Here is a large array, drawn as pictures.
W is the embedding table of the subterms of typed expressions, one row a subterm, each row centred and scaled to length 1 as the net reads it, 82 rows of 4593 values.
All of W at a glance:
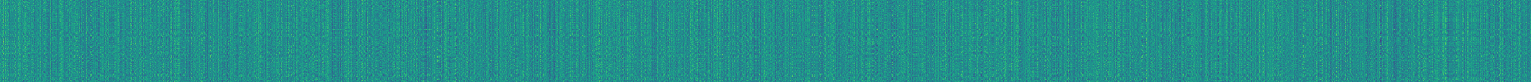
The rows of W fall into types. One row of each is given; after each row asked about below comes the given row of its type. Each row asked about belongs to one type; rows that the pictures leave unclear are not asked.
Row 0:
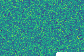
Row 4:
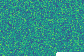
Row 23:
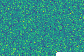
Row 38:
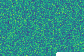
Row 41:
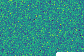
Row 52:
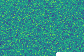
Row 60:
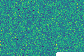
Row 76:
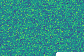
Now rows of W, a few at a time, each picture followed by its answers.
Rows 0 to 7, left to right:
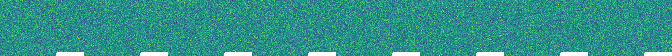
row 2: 41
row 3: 0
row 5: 52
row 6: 23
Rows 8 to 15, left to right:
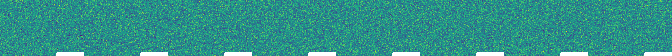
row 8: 41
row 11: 0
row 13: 23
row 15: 76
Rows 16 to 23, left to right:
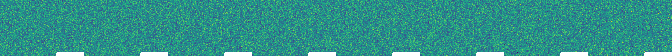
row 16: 23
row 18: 38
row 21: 38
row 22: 76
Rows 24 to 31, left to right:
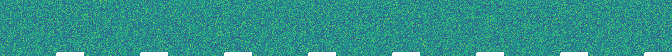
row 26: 76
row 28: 76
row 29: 23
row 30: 76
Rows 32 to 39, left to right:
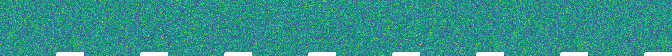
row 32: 38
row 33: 38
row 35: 76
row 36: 4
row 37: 38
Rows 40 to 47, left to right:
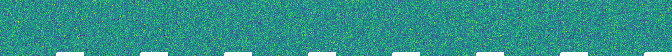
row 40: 38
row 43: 52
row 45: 4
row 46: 38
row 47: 23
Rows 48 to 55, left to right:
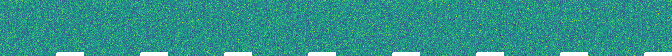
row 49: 60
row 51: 38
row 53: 41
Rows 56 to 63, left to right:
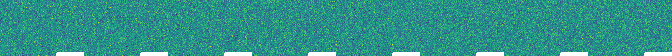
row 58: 4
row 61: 76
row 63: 0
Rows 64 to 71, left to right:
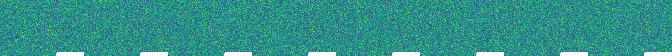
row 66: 4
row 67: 0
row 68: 23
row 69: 4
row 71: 76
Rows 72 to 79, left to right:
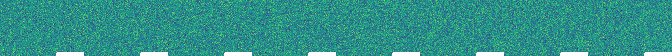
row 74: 52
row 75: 23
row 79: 60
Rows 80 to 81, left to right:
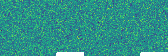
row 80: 0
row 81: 52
